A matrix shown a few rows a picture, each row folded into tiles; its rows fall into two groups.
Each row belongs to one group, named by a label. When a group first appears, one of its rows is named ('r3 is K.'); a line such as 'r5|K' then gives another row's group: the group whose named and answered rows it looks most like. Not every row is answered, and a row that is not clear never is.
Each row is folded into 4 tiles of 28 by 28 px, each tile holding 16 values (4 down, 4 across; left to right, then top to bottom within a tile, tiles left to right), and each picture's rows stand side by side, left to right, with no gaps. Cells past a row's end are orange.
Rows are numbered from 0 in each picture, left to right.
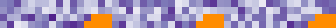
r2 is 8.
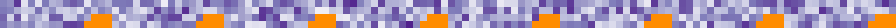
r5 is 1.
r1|1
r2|1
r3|8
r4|1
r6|8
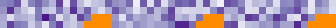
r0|1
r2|8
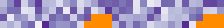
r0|1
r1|1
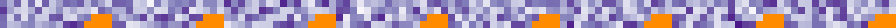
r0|8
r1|8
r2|1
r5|8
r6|8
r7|8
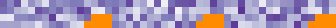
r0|1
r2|8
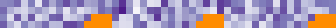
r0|8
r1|1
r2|1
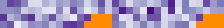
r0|8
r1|1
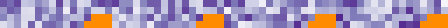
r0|1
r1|1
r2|8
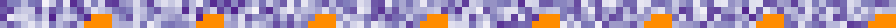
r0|1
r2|1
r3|1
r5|1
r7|8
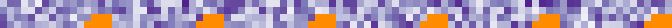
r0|8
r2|1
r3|8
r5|8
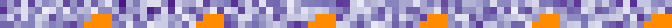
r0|8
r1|1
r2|8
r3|1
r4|1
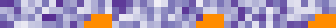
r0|8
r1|1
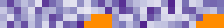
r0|8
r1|1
